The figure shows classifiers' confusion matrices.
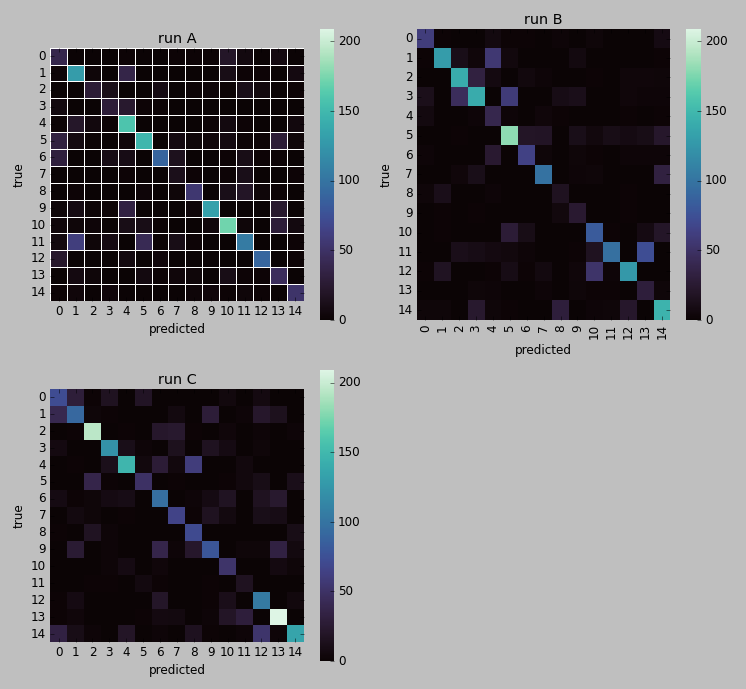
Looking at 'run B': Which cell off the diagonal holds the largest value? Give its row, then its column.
11, 13
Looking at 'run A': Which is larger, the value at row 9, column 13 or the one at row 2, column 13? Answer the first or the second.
the first
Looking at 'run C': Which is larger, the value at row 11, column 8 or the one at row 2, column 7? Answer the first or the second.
the second
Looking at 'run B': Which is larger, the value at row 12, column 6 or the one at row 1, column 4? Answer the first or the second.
the second
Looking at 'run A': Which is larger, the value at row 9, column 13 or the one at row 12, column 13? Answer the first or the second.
the first
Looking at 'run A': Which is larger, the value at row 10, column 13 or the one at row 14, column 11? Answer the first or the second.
the first
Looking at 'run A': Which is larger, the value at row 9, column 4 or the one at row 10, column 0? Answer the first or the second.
the first
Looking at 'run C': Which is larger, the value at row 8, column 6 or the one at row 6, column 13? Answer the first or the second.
the second
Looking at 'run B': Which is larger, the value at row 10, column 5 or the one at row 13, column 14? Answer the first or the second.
the first
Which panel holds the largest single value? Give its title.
run C
